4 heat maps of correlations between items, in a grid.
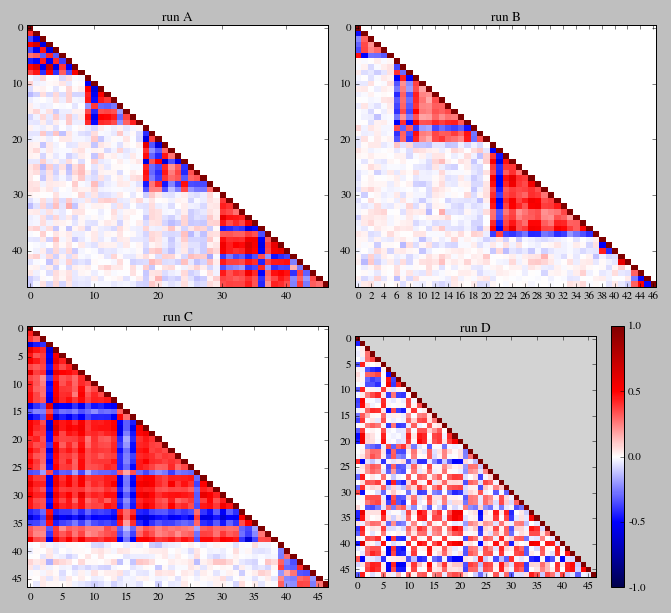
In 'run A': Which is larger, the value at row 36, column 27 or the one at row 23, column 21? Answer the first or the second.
the second
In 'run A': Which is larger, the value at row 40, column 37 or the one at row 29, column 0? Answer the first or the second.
the first
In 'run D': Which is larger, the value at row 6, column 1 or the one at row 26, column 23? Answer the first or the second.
the second
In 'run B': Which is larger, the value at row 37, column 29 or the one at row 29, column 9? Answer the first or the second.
the second
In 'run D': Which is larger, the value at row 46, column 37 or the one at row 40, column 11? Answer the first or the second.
the first
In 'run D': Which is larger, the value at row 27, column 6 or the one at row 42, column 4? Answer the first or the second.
the second
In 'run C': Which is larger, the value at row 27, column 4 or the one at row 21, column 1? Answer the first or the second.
the first
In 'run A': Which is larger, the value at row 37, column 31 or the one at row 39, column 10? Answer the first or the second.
the first
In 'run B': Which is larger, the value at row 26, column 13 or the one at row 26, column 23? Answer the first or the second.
the second
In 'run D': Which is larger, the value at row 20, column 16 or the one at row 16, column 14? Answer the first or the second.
the first
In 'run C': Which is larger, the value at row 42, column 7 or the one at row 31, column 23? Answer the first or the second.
the second
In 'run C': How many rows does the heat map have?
47
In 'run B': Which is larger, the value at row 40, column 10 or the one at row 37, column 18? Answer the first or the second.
the second
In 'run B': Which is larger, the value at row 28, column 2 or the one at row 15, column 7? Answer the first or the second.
the second
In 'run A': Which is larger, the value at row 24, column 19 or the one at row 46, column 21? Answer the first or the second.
the first
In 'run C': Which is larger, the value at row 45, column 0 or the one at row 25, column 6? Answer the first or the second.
the second
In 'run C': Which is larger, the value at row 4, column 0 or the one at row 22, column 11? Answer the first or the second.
the first
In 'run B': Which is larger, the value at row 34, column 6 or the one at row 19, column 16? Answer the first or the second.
the second
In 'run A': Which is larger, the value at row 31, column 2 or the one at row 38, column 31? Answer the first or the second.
the second
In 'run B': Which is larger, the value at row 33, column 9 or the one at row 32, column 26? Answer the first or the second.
the second
